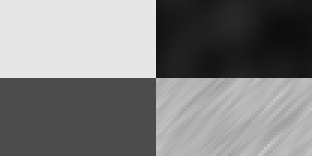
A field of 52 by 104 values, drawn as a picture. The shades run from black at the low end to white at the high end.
The table splits into 2 rows of 2 panels. Panel 1,1: very high, flat. Panel 1,2: very low, smooth, faint in contrast. Panel 2,1: low, flat. Panel 2,2: high, slanting up to the right, faint in contrast.
